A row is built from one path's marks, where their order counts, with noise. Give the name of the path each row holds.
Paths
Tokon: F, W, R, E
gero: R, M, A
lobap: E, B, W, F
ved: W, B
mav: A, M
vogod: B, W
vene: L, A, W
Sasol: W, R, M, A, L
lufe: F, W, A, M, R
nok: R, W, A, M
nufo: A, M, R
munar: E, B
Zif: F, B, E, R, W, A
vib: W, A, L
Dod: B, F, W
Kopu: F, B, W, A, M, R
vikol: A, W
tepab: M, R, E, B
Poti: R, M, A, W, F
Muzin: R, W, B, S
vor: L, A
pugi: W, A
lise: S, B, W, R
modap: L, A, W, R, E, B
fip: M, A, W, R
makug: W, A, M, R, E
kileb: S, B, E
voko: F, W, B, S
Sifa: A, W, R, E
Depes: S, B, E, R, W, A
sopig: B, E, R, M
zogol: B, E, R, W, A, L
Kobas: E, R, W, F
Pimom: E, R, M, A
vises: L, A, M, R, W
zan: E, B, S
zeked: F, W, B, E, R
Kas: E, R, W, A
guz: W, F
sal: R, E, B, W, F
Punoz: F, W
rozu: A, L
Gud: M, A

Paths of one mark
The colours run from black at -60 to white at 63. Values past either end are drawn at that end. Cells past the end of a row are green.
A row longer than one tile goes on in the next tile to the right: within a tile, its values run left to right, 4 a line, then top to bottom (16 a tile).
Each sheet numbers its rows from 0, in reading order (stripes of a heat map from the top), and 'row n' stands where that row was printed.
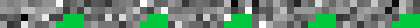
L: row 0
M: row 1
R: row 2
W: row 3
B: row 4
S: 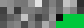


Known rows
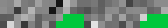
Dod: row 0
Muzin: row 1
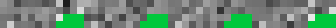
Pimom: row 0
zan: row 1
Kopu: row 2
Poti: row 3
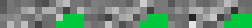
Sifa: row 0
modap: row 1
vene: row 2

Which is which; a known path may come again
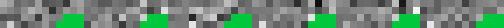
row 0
munar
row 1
Poti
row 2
vene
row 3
Kobas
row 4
Pimom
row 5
Muzin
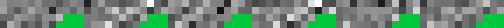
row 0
Zif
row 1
vikol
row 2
Dod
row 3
mav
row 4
Kas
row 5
makug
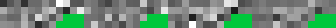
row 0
Gud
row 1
tepab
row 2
rozu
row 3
modap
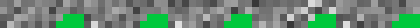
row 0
Kopu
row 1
lobap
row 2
Sasol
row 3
fip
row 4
sopig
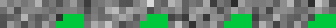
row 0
Depes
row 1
vib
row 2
zan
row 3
lise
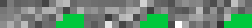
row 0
Sifa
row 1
vises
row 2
guz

